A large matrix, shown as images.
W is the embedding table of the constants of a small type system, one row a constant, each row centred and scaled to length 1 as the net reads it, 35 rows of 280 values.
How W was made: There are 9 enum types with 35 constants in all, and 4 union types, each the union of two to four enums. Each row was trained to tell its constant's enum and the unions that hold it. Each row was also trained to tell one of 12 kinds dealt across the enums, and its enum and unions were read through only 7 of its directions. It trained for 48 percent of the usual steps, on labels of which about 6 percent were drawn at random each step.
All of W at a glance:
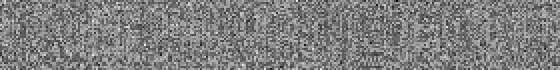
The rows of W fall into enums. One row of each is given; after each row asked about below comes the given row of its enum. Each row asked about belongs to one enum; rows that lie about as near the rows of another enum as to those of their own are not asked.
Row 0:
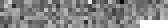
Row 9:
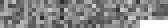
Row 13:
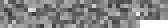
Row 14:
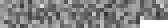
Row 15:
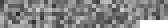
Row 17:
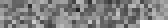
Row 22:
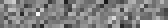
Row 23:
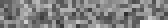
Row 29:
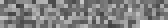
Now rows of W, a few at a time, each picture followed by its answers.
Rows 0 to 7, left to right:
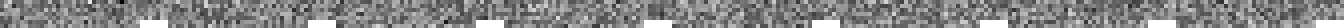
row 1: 23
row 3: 29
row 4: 14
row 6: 17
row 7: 15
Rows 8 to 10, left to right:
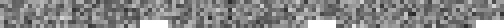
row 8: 14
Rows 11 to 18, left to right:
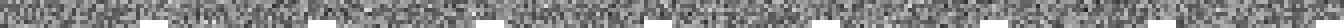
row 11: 15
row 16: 13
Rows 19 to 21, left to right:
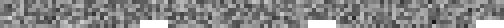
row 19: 17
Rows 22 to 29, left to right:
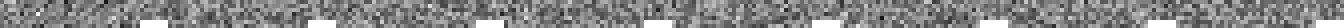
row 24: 13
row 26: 14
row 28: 15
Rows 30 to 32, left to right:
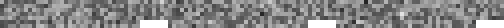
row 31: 23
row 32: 23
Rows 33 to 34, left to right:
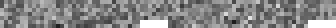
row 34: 13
